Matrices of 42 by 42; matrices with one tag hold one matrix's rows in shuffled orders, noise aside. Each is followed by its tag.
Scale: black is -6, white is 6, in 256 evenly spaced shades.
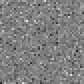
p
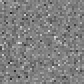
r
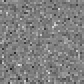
r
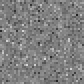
p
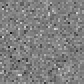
r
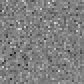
r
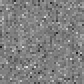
p
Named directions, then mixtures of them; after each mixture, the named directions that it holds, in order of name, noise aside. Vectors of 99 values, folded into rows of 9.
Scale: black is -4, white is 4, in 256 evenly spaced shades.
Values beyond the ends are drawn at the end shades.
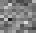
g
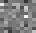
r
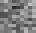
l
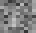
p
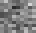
l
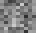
p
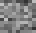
g, r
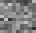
g, r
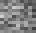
g, l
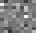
r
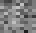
l, p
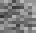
g, l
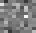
r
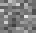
p, r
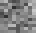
l, p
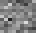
g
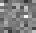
r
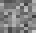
p, r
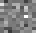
r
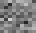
g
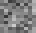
l, p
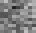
l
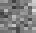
l, p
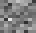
g, l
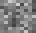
p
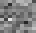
g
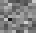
g, l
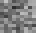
l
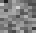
l, r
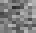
l
